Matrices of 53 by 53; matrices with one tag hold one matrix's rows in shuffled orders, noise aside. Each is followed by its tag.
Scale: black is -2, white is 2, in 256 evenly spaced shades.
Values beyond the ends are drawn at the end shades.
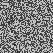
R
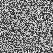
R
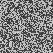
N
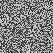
R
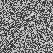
R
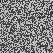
R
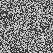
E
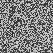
R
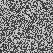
R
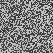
R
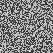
R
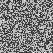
N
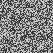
R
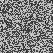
N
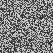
R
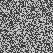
E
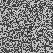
N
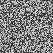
R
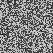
N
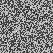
R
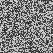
N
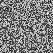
E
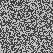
R
